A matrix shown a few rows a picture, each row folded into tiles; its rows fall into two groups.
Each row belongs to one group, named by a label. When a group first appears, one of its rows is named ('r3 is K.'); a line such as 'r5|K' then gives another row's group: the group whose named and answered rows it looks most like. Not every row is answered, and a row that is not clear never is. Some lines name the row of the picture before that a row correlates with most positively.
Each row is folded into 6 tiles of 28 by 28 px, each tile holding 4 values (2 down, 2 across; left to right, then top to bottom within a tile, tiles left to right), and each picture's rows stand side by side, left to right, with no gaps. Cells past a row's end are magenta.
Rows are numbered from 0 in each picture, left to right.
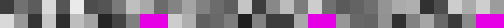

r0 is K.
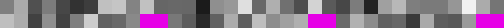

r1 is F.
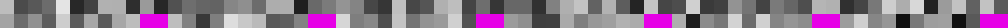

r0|F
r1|F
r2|F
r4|F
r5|K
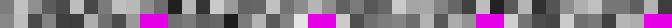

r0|K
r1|K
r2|F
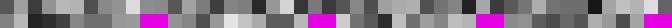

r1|F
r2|F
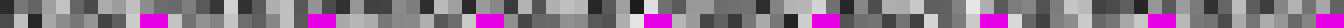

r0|K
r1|F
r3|F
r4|K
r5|K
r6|F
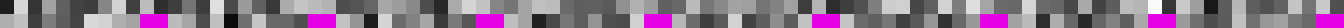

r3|K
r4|F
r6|K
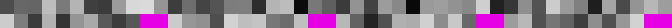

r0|K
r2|F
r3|K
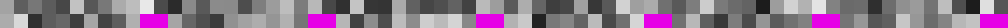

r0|K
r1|F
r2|F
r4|K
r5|F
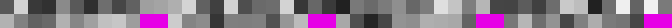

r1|F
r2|F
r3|K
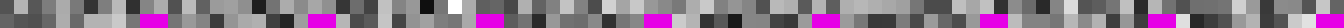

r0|F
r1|K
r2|K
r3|K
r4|K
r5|K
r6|F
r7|F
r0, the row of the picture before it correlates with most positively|0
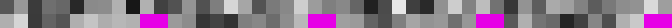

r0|F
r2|F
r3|K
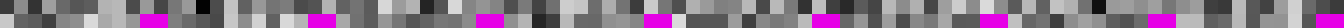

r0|F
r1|F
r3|F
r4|F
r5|K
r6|K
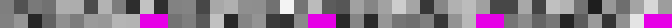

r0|F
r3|K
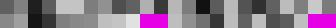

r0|F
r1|F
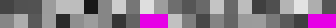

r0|K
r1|K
